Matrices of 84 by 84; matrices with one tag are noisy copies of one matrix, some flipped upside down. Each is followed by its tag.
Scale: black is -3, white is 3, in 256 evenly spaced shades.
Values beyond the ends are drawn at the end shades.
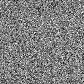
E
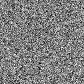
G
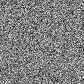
E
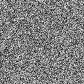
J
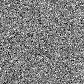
G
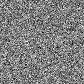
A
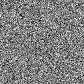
G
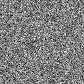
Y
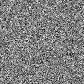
A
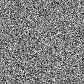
E
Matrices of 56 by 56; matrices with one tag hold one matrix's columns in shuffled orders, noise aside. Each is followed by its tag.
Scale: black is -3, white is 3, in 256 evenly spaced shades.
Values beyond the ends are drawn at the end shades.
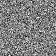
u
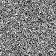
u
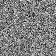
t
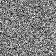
u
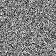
u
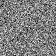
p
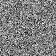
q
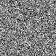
u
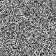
u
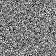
p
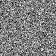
u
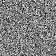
t
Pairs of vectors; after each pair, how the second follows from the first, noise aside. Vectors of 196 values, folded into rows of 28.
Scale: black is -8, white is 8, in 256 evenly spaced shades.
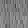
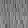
copied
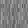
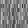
scaled up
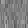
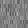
shuffled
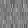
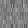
copied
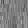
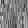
scaled up
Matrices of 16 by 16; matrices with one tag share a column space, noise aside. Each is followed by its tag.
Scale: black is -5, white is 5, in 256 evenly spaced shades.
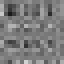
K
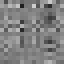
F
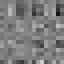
K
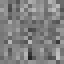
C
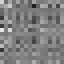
F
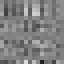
K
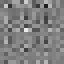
F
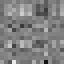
K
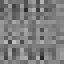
C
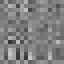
C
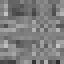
K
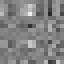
K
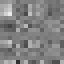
K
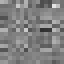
F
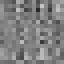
C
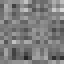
C
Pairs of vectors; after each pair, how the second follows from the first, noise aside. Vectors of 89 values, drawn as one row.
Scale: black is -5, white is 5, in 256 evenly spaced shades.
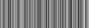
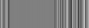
partly zeroed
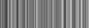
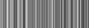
reversed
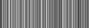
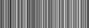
reversed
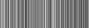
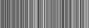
reversed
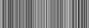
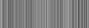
shrunk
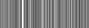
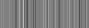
partly zeroed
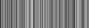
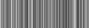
sign-scrambled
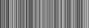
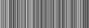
negated
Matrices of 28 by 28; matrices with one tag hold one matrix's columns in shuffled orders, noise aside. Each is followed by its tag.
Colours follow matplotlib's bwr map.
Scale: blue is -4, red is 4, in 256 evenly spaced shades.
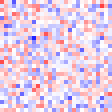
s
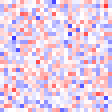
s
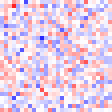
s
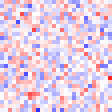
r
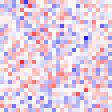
s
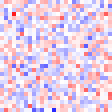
r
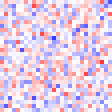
s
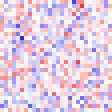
s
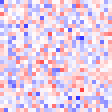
s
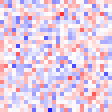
r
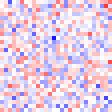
s
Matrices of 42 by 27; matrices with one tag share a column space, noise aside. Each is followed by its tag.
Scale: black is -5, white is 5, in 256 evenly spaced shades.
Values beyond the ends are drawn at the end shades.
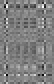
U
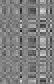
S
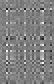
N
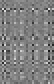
N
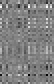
U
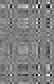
U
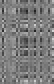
S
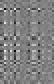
N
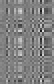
S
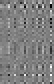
U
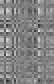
S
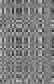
S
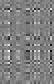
N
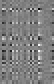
N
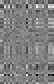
U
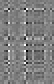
N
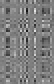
S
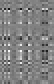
N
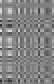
S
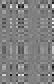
U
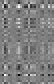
U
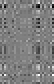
U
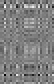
U
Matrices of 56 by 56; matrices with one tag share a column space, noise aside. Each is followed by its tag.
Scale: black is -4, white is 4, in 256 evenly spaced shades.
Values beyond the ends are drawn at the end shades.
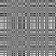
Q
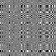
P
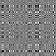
P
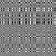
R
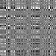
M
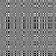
Q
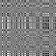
Q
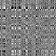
M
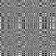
Q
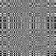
Q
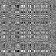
P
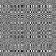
P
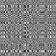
P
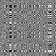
P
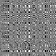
P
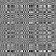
P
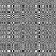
P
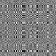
P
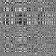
R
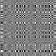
P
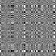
P
